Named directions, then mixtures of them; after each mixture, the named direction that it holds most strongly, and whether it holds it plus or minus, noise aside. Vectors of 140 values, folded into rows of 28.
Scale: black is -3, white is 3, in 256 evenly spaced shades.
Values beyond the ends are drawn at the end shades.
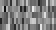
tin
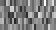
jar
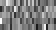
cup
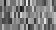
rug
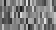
rug, plus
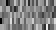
cup, minus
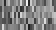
rug, plus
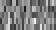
tin, plus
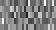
jar, plus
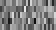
rug, plus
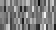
tin, plus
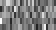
cup, plus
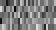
cup, minus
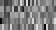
cup, minus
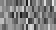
rug, minus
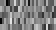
cup, minus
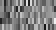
rug, plus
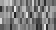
cup, plus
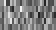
jar, minus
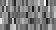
tin, minus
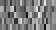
jar, plus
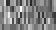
rug, minus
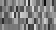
rug, plus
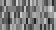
rug, plus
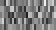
jar, plus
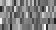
cup, plus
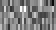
tin, minus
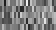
rug, plus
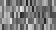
rug, minus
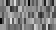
jar, minus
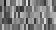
rug, plus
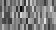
rug, plus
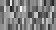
jar, minus
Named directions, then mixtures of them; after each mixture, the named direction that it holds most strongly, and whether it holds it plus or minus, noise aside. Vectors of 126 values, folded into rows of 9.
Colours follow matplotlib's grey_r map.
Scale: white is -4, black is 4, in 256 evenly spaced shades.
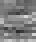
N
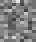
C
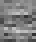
N, minus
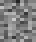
C, minus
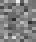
C, plus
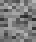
C, minus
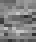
N, minus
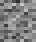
C, minus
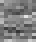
N, plus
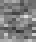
N, plus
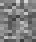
C, plus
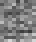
N, plus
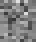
C, plus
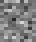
C, plus
